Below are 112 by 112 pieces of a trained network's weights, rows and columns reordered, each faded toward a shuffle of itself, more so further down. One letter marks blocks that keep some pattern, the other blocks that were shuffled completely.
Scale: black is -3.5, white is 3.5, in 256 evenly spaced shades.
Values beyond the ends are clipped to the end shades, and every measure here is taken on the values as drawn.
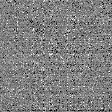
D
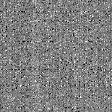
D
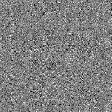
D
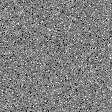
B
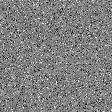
B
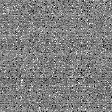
D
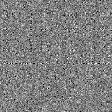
D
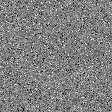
B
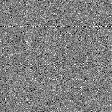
D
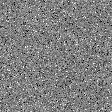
B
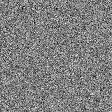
B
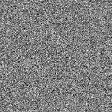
D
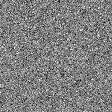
B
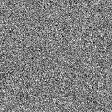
D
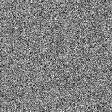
D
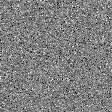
B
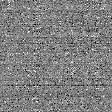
D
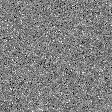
B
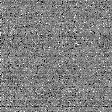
D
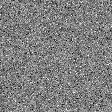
B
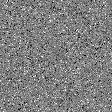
B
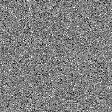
D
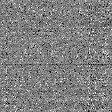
D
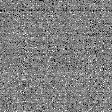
D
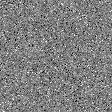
B
